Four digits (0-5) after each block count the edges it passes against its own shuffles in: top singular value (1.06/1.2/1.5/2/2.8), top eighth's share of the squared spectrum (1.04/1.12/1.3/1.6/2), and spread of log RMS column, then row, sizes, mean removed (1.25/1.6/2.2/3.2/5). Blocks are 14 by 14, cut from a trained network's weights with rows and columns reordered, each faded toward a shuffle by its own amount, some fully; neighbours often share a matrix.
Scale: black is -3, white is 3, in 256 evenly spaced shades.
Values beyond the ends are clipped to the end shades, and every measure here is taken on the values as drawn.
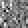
1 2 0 0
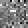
1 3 1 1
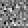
1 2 0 1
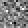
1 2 0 0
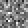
1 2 0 0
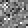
0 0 0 0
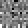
2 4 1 1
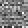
2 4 0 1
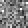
0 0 0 0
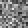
2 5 0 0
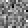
1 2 0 1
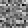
1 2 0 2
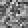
2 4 0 0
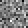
1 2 0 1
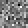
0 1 1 0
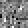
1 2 0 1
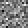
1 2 1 0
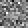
1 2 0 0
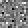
0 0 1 0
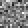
0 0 0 1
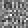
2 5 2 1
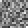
2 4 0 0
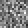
0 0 0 0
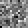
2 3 0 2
